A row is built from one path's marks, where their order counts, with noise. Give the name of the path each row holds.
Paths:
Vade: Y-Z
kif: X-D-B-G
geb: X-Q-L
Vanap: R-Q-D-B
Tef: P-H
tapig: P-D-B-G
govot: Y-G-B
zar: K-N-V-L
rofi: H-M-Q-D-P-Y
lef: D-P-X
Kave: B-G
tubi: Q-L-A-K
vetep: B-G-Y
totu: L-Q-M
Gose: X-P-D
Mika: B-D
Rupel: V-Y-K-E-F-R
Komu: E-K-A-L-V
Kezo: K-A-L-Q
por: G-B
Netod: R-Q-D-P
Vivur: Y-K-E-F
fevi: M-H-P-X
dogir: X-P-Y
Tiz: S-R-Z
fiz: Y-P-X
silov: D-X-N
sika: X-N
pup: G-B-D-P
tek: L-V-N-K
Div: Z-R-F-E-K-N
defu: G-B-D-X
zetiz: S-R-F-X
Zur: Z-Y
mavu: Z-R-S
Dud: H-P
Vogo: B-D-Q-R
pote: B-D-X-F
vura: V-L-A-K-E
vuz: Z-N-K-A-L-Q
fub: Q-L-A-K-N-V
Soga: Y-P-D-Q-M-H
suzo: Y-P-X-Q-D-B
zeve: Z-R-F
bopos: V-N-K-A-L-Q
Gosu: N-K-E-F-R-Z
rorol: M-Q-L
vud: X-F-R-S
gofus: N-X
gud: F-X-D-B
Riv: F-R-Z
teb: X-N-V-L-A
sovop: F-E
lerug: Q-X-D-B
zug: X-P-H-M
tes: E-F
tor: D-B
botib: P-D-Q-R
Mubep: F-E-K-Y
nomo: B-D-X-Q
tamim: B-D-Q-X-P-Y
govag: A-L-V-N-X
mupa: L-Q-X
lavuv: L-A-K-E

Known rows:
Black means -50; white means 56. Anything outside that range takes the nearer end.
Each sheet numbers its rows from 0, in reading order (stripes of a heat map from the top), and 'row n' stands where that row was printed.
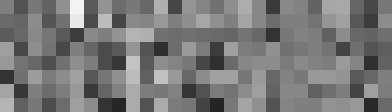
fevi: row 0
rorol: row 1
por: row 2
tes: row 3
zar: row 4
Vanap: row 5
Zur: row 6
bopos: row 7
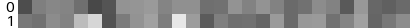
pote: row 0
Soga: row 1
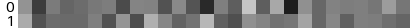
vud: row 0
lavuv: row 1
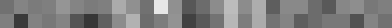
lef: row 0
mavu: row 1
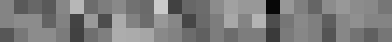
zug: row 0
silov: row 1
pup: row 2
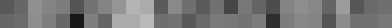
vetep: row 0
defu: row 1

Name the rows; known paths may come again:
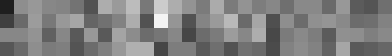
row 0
Vogo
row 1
Netod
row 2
silov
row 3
vetep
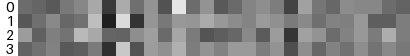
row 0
Tef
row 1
totu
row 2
fiz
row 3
mupa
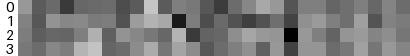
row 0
vuz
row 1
govot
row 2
zug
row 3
suzo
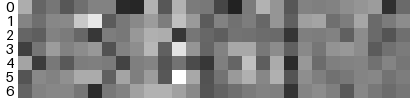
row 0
bopos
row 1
Soga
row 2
por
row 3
Vanap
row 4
vud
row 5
botib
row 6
pup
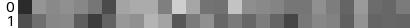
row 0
tamim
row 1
Kave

